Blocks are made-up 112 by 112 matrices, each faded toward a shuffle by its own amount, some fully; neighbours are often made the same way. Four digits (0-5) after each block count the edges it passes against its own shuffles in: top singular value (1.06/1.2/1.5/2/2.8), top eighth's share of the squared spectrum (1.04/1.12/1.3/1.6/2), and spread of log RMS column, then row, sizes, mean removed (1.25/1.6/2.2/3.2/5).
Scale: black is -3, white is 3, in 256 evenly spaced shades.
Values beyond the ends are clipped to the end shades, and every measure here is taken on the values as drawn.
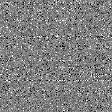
3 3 2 3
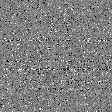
2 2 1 2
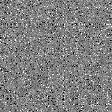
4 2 1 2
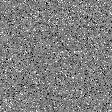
0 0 0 0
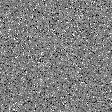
0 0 0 0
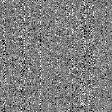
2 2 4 0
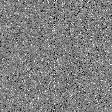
1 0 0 0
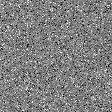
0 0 0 0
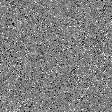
0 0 1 0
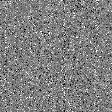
1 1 2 0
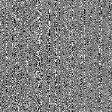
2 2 4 0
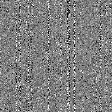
2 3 4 0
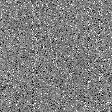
1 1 2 0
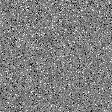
0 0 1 0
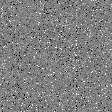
1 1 0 0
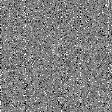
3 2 3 0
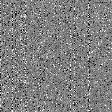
3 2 3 0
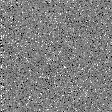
2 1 1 0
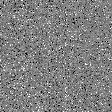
1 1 1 0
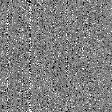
3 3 3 0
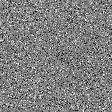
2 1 0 0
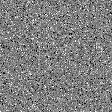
2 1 0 0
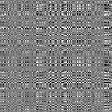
5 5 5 5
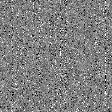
2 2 3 0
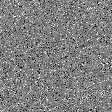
2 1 0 0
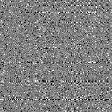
5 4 2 3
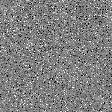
2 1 0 0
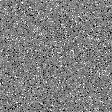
3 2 0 0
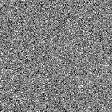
3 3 1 1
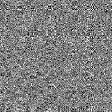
4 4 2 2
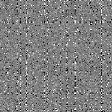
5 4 3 2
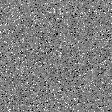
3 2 1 0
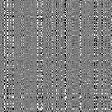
5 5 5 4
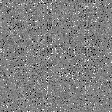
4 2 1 1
